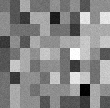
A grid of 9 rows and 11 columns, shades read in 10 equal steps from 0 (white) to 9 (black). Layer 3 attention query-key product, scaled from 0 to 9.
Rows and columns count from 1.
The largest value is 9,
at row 8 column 9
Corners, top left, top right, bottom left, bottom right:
5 4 5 6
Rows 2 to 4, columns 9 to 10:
1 4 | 3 3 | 2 3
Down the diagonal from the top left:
5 6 5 3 2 4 5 3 7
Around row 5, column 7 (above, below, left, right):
3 5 3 0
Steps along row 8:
down up up down same same down up down up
